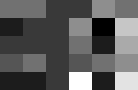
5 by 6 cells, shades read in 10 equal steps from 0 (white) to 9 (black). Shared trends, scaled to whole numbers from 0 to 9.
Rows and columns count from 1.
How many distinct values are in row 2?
5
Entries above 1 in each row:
6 6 6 6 4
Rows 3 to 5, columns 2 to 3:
7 7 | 5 7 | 8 7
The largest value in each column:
8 8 7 7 9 5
